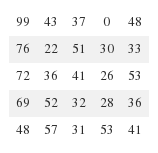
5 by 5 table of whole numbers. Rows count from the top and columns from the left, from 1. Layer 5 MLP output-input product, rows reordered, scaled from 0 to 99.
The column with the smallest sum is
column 4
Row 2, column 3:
51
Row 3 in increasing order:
26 36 41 53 72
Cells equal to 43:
1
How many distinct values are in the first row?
5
